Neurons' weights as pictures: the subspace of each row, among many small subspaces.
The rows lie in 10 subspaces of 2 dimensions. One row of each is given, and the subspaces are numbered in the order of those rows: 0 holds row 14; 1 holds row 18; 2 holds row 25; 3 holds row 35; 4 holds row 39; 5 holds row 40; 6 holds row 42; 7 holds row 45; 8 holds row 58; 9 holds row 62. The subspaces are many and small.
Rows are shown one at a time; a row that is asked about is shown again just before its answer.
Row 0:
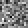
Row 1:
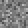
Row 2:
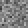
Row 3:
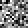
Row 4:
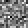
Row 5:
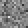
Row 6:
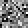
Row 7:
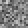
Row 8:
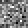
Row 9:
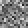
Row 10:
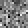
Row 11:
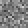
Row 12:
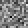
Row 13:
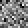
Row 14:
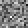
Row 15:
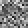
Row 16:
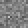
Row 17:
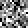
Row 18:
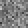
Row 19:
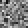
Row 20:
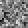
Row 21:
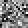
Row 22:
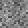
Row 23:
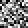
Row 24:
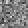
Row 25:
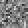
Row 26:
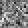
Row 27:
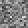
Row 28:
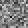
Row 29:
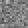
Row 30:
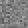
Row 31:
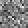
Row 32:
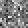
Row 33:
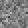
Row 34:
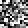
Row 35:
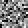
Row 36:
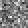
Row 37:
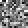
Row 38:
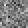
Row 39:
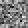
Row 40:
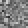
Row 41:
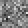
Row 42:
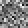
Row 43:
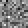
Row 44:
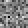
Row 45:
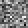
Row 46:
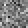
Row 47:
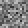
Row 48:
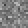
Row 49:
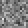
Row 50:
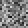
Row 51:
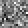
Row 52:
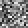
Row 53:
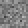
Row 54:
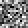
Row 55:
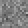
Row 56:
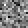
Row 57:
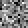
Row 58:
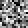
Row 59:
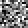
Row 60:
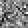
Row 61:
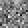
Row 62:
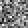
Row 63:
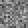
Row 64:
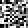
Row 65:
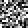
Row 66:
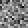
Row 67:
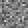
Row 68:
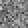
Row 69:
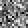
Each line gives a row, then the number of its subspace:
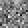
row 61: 4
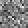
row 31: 5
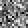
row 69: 1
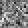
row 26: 3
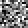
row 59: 8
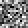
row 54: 4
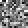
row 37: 6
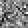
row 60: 3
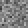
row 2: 9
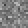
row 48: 8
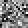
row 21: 3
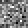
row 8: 4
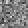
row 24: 9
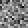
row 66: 5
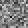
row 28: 0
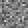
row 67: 8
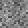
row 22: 7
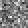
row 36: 8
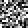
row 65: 3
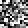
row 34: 5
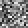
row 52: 7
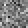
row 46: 1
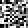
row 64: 7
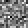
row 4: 0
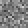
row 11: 5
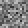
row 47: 4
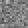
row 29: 9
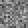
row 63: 7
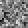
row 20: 3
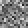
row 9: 6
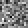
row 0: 9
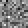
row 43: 6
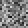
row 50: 7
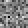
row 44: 0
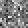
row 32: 0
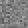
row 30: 9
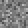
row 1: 2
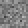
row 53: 4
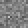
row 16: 0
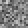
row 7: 1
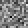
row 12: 0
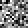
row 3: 1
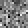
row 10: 4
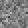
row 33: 2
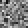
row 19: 5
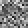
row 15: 6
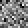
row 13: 6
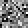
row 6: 3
